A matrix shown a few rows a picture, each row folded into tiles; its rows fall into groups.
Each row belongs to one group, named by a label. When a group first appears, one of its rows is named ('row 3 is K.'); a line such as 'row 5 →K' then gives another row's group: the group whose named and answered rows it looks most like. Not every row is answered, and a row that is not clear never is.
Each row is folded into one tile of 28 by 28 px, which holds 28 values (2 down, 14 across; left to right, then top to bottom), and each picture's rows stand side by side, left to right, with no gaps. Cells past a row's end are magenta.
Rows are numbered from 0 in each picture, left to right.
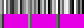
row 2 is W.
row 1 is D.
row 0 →D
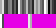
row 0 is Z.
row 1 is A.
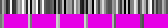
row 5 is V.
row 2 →A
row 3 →A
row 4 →V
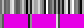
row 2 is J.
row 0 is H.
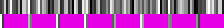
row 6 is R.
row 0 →V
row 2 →Z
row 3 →Z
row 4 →R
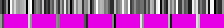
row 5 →A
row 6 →D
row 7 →J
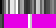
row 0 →H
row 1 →V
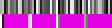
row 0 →Z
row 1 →V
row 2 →J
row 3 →D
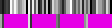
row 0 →H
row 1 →D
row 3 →R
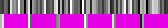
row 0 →A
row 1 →J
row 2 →J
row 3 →V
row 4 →A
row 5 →R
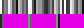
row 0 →W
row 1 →Z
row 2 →D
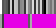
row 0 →J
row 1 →W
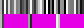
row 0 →D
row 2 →A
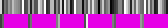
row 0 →R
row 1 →R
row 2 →W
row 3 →W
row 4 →H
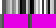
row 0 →J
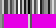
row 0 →Z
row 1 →V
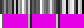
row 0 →V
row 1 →R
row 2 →H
